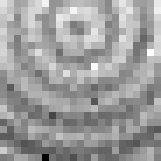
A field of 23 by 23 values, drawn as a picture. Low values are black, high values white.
Values rise toward the top. No row or column stands out. Rings spread out from the top middle. The histogram is bell-shaped.
